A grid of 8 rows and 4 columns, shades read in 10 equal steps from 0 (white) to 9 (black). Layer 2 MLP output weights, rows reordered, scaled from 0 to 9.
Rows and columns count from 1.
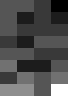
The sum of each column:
47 52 54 48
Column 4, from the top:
9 8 7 6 7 6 5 0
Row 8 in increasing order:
0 4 4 6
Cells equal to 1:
0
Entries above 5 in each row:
4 4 4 4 4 3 2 1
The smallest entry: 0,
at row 8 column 4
